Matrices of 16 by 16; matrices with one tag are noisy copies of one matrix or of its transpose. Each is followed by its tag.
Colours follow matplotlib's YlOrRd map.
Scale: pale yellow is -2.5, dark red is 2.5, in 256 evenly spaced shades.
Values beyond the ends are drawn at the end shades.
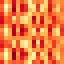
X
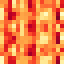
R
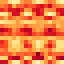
R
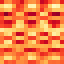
X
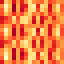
X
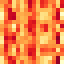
R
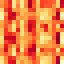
R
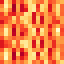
X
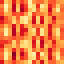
X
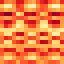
X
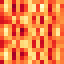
X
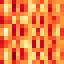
X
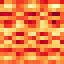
X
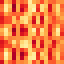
X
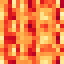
R
